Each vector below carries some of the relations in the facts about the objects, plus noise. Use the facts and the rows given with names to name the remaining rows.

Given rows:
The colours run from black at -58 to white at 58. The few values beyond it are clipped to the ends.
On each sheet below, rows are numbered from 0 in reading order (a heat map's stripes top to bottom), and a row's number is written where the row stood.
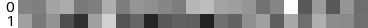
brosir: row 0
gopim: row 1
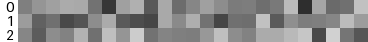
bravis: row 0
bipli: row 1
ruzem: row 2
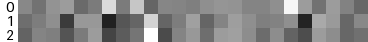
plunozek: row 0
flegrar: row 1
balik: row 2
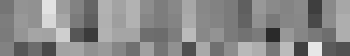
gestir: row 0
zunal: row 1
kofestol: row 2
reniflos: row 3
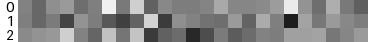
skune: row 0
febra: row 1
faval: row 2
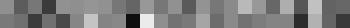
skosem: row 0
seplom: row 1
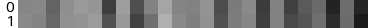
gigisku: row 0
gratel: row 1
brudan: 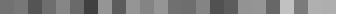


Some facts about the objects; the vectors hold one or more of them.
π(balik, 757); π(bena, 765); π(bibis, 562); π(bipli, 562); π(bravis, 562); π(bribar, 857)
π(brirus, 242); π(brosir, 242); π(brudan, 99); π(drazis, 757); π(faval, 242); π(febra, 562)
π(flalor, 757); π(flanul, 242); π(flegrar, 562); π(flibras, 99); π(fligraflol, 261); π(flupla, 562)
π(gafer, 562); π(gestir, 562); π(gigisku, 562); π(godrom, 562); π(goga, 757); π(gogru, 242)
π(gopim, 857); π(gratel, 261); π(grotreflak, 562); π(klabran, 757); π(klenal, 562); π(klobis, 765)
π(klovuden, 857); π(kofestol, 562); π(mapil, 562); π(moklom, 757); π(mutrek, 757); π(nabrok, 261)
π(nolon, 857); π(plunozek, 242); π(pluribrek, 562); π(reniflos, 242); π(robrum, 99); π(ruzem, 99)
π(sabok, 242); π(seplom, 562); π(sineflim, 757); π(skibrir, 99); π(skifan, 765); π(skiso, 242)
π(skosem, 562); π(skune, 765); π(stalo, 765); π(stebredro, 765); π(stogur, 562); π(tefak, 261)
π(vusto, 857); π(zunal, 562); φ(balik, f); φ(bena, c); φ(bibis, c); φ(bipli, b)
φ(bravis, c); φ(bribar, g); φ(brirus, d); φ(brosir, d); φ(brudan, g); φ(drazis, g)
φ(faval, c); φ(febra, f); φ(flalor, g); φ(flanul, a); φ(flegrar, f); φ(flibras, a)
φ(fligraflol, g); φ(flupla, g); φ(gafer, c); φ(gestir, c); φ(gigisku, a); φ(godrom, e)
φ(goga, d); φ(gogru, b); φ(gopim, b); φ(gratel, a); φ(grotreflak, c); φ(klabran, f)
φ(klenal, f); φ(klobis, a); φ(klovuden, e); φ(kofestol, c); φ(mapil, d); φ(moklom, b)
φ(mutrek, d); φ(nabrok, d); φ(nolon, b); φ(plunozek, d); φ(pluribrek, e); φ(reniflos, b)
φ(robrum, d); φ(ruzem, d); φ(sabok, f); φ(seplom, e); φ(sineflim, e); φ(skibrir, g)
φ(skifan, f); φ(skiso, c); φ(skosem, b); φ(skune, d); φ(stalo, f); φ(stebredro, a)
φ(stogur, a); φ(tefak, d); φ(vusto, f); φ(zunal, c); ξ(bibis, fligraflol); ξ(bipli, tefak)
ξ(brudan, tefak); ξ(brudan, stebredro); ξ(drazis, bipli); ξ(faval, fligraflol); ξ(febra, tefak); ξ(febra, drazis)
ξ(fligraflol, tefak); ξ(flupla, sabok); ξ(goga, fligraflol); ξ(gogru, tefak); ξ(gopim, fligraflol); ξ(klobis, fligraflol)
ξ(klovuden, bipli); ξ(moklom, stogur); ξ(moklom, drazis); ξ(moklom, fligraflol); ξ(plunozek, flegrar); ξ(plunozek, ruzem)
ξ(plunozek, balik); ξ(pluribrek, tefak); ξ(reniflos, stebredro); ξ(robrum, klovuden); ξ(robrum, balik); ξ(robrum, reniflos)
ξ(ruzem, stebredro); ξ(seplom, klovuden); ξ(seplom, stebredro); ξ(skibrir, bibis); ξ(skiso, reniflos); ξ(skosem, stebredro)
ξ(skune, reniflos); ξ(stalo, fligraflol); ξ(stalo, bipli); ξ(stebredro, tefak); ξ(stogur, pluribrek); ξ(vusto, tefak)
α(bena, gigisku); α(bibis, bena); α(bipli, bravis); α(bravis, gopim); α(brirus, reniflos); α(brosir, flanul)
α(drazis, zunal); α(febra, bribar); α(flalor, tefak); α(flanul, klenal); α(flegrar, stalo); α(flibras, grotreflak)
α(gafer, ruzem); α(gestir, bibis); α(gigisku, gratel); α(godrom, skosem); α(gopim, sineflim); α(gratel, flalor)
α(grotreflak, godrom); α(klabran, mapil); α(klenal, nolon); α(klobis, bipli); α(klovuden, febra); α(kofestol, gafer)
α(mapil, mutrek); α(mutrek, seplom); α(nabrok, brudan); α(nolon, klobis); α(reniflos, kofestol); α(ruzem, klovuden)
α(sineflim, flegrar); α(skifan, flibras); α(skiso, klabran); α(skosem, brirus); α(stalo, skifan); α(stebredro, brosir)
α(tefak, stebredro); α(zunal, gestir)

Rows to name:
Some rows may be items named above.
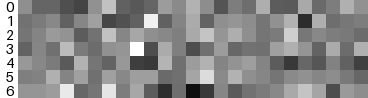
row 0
gogru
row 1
klenal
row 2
nabrok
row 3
skiso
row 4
godrom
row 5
brirus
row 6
bibis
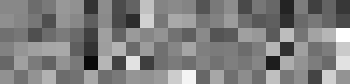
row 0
flanul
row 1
sineflim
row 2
brudan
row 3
bravis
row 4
bribar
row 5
tefak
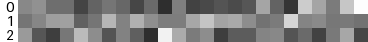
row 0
fligraflol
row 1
nabrok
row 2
stebredro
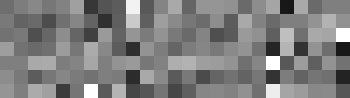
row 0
klenal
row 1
vusto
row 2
brudan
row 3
klovuden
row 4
brosir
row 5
stogur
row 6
goga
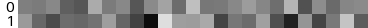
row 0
nolon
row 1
pluribrek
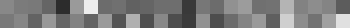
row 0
moklom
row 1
drazis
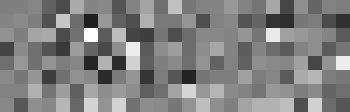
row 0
nolon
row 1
flibras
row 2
goga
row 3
klabran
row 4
flalor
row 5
stalo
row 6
brirus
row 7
ruzem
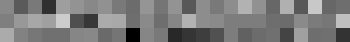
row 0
skosem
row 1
grotreflak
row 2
klobis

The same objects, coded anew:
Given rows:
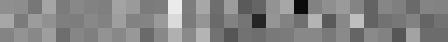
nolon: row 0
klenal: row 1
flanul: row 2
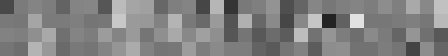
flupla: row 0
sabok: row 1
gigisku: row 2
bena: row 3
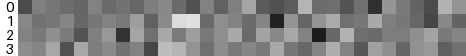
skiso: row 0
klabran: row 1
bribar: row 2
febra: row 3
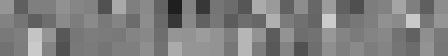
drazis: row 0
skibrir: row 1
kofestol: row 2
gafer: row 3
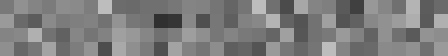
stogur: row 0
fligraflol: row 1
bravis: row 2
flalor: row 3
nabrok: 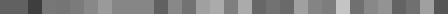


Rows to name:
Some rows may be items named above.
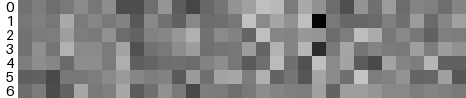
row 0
ruzem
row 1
reniflos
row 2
brirus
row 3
skosem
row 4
stogur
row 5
nabrok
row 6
goga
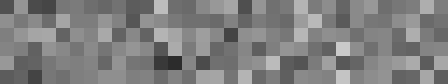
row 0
seplom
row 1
vusto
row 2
flibras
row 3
brosir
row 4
fligraflol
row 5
nabrok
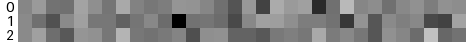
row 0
gopim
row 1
tefak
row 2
klobis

